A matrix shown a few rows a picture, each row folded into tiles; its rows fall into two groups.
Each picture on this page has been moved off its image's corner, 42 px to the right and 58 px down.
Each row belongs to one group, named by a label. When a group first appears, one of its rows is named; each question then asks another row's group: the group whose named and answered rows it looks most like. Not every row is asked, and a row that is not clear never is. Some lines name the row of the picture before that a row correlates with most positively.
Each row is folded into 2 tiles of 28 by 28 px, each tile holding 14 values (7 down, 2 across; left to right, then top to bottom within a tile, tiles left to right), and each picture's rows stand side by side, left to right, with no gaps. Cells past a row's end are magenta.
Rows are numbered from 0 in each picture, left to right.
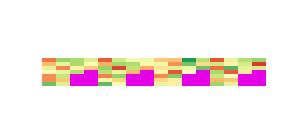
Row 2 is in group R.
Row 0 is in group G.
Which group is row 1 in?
G
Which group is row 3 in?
R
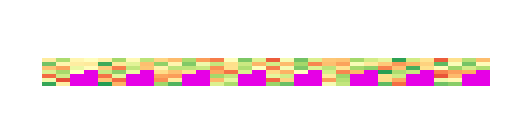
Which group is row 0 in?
G
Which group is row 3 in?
R
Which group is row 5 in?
R
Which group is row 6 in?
G
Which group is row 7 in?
R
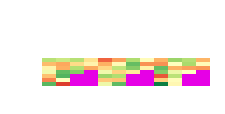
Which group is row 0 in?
G
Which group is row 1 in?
R
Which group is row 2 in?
G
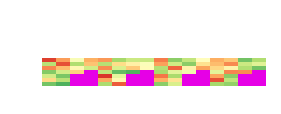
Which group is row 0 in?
R
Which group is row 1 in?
G
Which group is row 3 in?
R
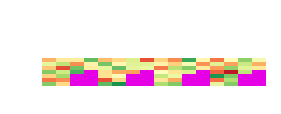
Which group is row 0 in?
G
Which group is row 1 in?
R
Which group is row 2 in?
R
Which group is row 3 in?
R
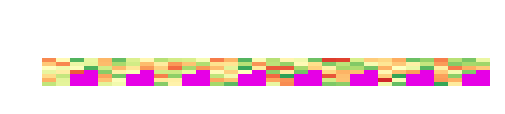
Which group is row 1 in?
G
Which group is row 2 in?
G
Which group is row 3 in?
R
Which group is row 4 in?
G
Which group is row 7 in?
G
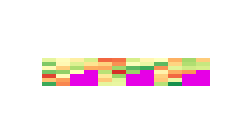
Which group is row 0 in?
G
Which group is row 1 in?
R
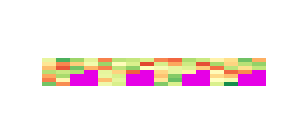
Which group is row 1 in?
R
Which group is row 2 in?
R
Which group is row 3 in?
R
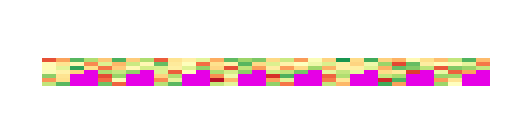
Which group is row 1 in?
G
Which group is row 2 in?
R
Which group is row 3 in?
G
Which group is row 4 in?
G
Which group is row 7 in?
R
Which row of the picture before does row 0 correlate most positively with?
1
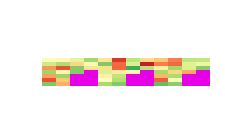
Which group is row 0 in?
G
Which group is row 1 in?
R
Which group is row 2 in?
R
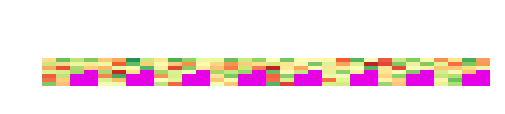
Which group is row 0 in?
G
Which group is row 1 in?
R
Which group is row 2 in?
G
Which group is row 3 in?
G
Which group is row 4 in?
G
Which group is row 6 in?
G
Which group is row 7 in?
R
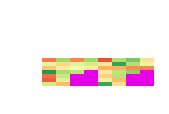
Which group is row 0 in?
G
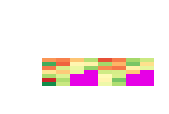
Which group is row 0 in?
R
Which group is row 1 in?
R
